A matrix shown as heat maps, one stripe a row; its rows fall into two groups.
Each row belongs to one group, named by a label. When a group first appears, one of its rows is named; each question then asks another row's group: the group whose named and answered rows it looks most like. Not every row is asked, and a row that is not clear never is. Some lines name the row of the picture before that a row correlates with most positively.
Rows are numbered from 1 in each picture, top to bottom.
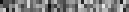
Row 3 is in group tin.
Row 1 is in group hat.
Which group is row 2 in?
tin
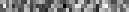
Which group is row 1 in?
tin
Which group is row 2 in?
hat
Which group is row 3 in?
hat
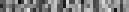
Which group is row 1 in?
hat
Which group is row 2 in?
hat
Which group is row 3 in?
hat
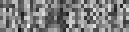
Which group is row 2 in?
hat
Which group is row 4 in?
tin
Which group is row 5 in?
tin
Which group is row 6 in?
tin
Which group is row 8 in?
hat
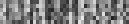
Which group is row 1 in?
tin
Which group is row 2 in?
tin
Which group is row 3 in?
tin
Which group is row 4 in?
tin
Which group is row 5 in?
tin
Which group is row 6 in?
tin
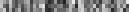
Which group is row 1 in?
tin
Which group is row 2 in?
tin
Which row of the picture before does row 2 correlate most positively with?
4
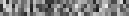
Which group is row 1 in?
tin
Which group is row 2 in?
hat
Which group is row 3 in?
hat
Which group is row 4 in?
tin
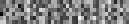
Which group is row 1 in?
hat
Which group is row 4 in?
hat
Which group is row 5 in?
tin
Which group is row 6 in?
tin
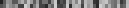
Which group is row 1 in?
hat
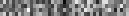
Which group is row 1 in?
hat
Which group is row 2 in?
tin
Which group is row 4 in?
tin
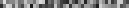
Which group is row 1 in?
tin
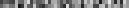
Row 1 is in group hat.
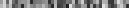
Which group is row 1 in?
tin
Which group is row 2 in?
tin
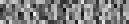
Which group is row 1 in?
tin
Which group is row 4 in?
hat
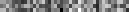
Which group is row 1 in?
tin
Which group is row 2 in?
hat
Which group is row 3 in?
tin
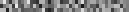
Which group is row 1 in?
tin
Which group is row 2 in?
hat
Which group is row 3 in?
tin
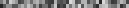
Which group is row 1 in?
tin
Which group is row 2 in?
hat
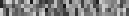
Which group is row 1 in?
hat
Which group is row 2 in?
hat
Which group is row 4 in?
tin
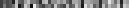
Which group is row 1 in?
hat
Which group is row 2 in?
hat
